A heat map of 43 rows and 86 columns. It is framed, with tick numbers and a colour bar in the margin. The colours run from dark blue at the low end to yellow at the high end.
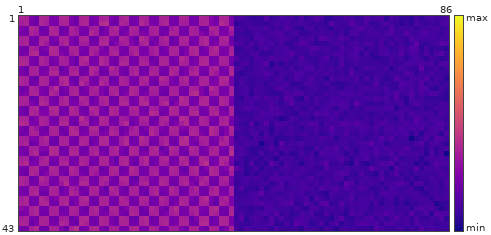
It is made of 1 by 2 panels. Panel 1,1: low, checkered. Panel 1,2: very low, fine-grained, faint in contrast.
